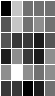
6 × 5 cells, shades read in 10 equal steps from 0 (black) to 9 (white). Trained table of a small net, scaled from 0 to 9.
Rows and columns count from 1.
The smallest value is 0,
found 2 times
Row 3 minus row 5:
-2 -7 -3 -3 -2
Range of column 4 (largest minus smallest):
4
